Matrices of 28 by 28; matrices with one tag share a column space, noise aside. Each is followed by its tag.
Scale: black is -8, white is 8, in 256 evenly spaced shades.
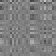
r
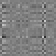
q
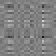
q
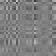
r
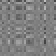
r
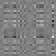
q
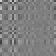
r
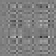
q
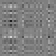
q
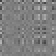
r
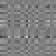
q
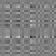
q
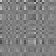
r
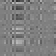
r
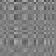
r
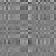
r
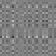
q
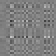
q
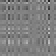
r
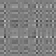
q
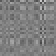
r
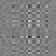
q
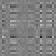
q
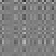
r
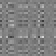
q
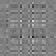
q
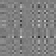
q
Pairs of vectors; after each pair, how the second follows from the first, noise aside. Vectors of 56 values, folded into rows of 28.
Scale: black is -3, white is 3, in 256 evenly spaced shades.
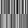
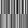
copied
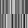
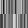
reversed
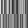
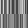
copied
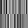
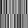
copied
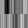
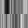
copied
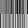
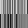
reversed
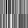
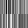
copied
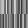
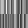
copied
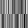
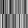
reversed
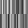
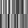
copied
